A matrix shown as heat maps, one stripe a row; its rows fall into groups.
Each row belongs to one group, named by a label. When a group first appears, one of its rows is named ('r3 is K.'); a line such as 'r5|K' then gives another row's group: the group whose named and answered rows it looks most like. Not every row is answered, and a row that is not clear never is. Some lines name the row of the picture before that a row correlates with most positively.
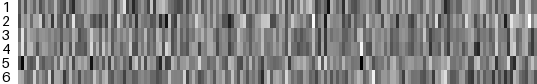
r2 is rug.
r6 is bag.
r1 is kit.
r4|rug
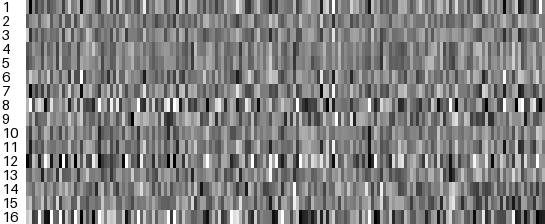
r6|rug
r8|rug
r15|bag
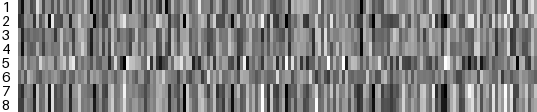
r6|kit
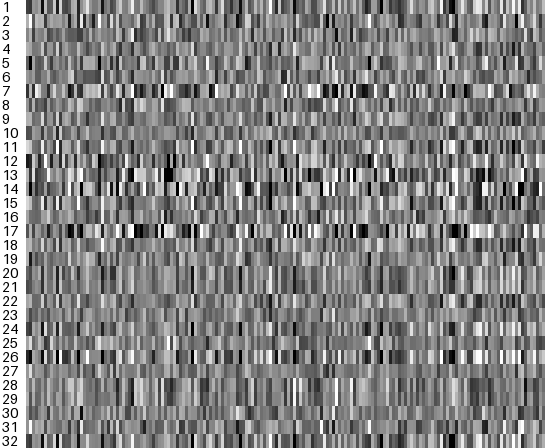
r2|rug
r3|kit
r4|bag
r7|kit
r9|bag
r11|bag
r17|kit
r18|bag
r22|bag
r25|rug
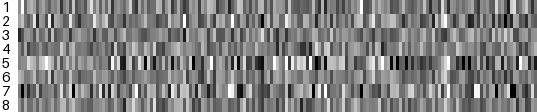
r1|rug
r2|bag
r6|bag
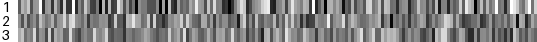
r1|rug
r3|bag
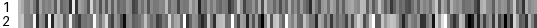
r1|rug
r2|bag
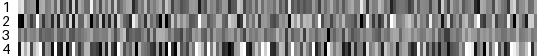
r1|rug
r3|kit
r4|rug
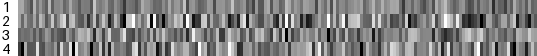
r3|kit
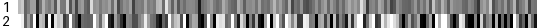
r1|rug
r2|bag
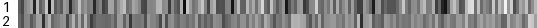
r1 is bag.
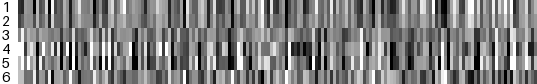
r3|rug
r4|rug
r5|rug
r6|bag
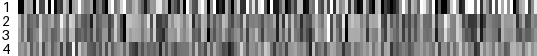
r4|rug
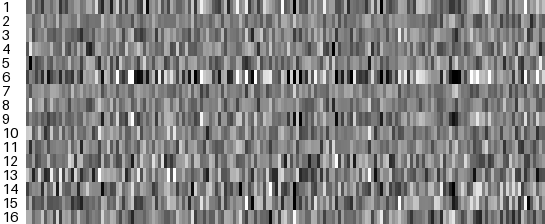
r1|kit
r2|bag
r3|kit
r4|rug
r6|kit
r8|rug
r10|rug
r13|rug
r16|bag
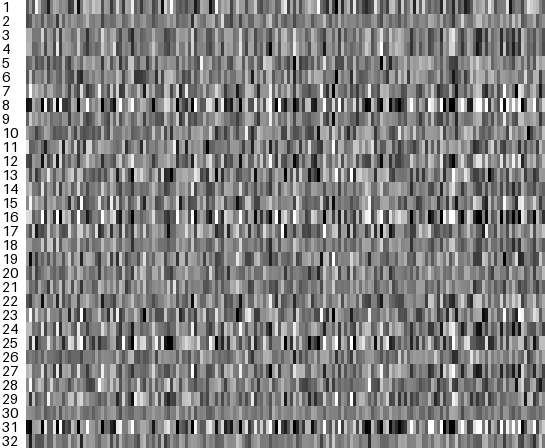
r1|kit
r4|bag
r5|kit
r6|kit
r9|rug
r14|bag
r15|rug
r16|bag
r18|bag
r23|rug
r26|kit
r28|rug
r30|bag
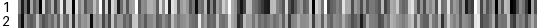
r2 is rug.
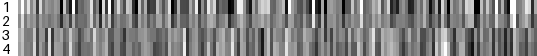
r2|rug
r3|bag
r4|bag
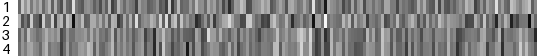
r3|kit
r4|kit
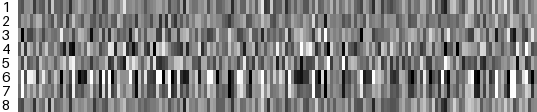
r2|rug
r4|kit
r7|rug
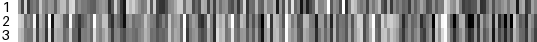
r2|bag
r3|bag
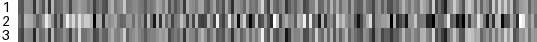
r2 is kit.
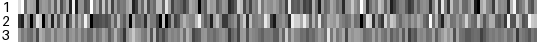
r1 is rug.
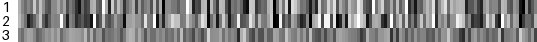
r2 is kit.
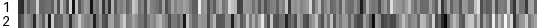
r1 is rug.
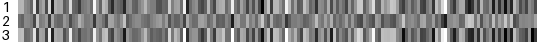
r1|bag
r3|bag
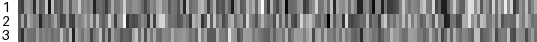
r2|kit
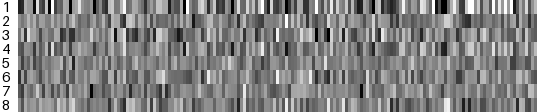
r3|kit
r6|kit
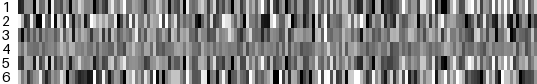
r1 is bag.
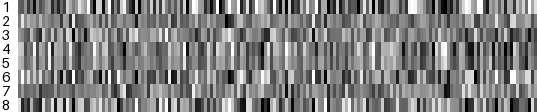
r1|kit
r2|rug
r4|bag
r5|bag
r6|rug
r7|kit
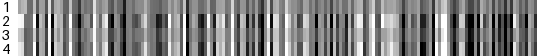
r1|bag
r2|bag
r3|bag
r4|bag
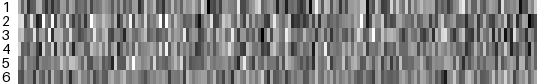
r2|rug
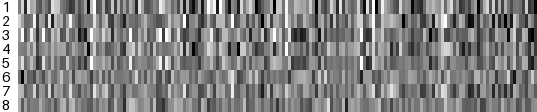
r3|rug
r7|bag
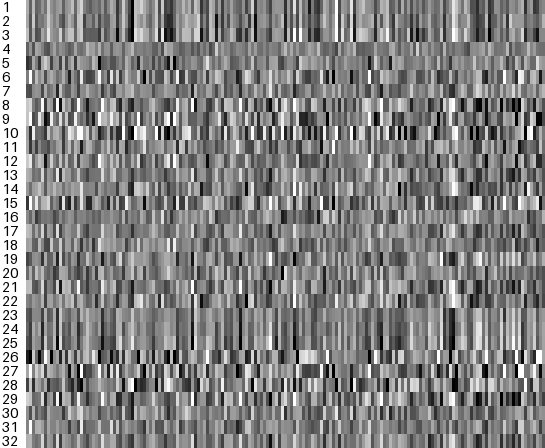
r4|kit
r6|rug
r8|bag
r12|rug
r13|bag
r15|rug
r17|bag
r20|kit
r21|bag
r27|rug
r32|bag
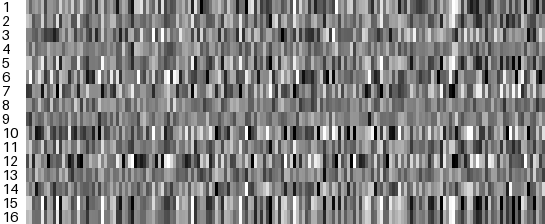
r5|bag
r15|bag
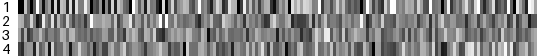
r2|rug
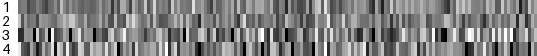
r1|kit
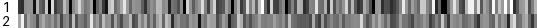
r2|rug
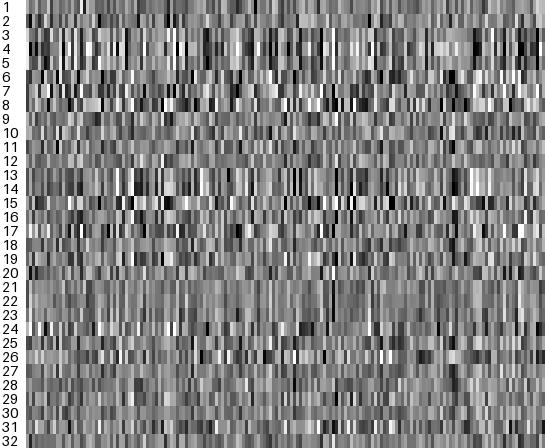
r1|rug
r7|rug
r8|kit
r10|bag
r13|kit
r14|kit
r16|kit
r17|rug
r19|kit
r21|rug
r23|rug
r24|rug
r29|kit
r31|kit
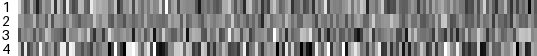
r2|bag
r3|kit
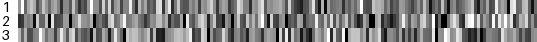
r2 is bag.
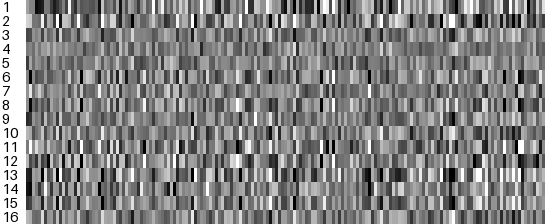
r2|bag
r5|kit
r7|rug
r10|bag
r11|rug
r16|bag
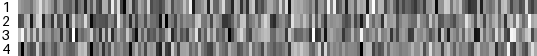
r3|rug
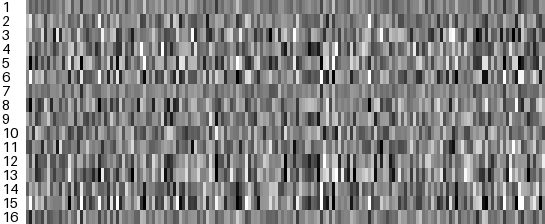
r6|rug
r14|rug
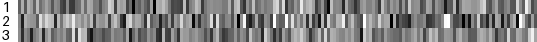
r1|kit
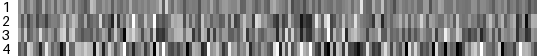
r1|rug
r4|kit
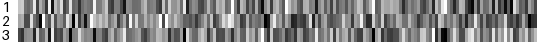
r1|bag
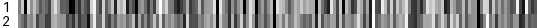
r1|kit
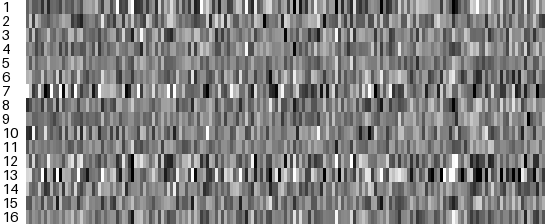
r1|kit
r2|kit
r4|kit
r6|bag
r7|rug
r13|bag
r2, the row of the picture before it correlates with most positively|1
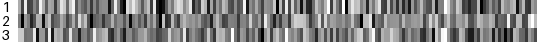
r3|bag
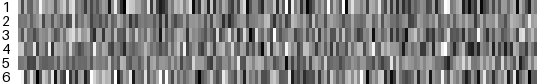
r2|rug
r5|kit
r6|rug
